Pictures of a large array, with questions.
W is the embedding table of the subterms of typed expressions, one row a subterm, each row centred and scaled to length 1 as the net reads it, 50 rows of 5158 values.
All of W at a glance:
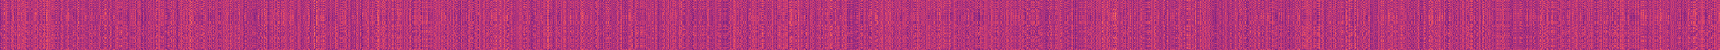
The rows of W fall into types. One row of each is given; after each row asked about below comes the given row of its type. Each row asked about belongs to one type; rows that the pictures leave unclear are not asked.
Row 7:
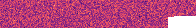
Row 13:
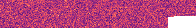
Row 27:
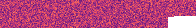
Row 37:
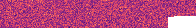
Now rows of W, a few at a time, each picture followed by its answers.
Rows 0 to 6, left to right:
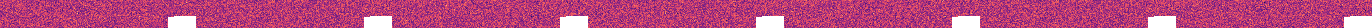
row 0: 37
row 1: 27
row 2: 7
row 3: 27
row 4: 7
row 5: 27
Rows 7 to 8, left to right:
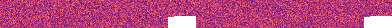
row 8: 37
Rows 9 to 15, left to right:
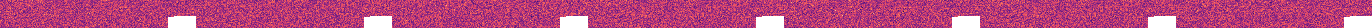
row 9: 37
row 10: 27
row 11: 7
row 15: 13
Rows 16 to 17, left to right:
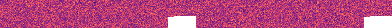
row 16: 13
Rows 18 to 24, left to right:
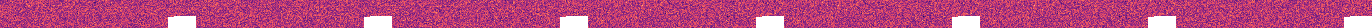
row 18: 13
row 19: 37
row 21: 7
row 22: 7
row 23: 7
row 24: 27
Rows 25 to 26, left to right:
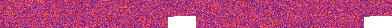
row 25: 37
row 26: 37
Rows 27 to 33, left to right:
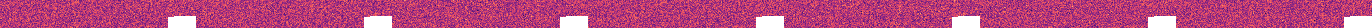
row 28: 37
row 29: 27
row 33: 27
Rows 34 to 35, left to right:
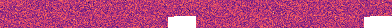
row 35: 37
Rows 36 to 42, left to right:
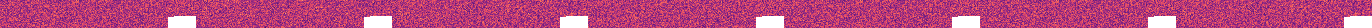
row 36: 27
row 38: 37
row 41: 27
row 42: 37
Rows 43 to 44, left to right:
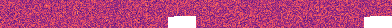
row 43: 27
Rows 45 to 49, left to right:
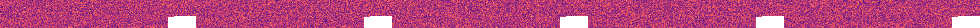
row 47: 27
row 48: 37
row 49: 13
